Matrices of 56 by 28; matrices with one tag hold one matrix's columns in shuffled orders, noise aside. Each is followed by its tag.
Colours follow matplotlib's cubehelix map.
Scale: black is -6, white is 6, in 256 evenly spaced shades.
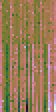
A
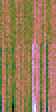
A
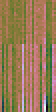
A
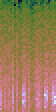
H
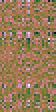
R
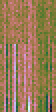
A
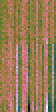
A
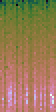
H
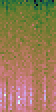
H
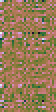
R
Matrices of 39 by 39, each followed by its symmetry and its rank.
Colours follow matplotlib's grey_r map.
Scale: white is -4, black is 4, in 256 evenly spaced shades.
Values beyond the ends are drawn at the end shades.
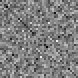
symmetric, full rank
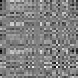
neither, rank three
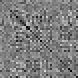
symmetric, rank five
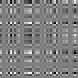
neither, rank one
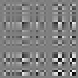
symmetric, rank one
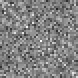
symmetric, full rank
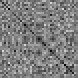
symmetric, rank five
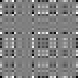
symmetric, rank one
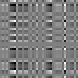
neither, rank one
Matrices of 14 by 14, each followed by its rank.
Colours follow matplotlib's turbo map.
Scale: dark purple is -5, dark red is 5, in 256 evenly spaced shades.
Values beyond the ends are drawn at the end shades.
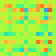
two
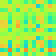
two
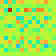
three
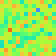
full rank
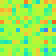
three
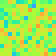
full rank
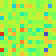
three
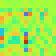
two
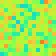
full rank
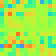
three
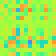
three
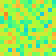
full rank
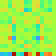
two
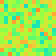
full rank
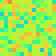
full rank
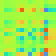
two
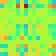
two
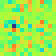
three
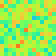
full rank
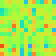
three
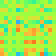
two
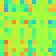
two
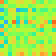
three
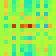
two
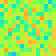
full rank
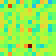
three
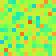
full rank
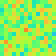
full rank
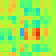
two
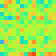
three
